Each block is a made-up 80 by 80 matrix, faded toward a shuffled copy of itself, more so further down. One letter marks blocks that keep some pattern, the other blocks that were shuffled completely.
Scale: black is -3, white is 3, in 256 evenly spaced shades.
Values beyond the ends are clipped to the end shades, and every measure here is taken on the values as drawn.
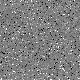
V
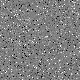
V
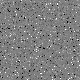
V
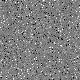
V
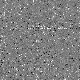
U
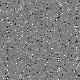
U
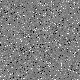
V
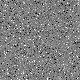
V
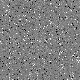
U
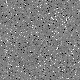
V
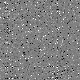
U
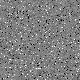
V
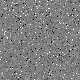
V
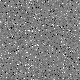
V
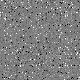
U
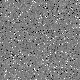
V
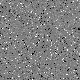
V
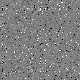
U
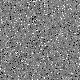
V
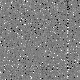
U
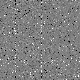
U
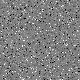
V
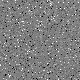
V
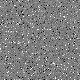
U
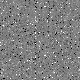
U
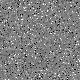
V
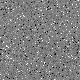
V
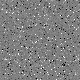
V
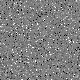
V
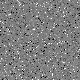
V
